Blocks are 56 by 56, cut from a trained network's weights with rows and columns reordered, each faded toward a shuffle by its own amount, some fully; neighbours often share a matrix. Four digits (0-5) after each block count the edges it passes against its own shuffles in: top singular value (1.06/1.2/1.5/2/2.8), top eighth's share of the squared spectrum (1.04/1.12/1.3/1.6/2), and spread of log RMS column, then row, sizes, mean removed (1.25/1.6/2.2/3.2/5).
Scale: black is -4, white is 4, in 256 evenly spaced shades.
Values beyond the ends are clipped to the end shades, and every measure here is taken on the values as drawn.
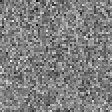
0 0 0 0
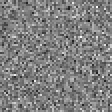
3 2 0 1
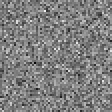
0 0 0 0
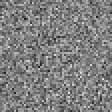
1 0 0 0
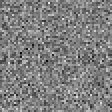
3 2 0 1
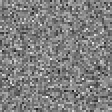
1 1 0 0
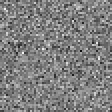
0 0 0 0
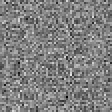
4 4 2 0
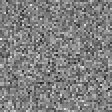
1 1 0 0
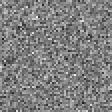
0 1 0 0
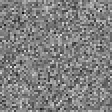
1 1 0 0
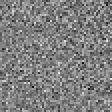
3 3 0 1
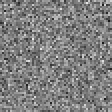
0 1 0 0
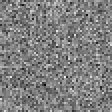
2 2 0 1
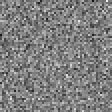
0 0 0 0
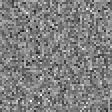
1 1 0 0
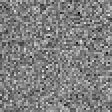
0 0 0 0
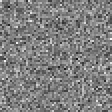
3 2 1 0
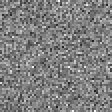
0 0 0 0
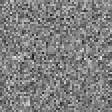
3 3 0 1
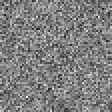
0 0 0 0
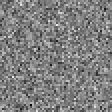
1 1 0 0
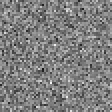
0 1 0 0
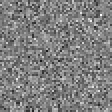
2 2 1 0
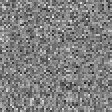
3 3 1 1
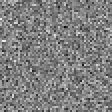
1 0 0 0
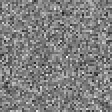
1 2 0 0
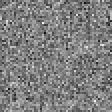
1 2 0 0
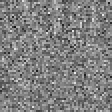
1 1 0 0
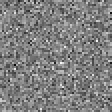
2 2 0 1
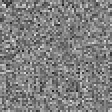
3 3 1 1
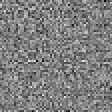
4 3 1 2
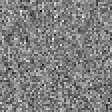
2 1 0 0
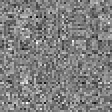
4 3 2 2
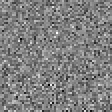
3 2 1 1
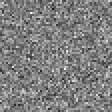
1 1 0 0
